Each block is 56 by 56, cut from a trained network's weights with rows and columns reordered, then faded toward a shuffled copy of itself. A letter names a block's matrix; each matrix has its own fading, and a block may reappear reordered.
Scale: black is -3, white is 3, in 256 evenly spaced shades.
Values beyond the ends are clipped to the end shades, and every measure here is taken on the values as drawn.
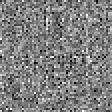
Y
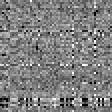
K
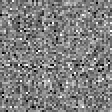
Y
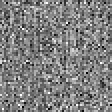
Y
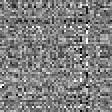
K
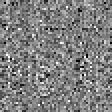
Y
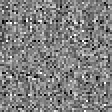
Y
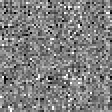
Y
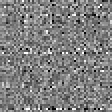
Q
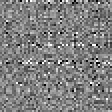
Q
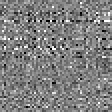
Q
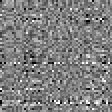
Q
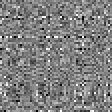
Q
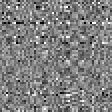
Q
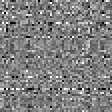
Q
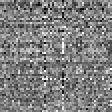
K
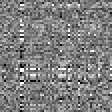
K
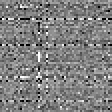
K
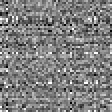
K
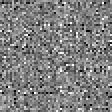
Y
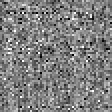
Y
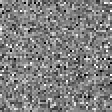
Y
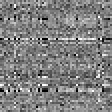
K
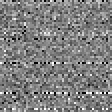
K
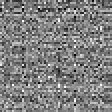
K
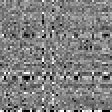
K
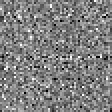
Y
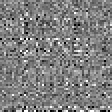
Q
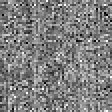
Y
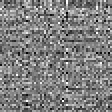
K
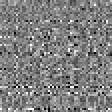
Q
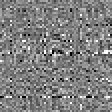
Q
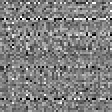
K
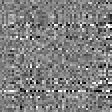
Q
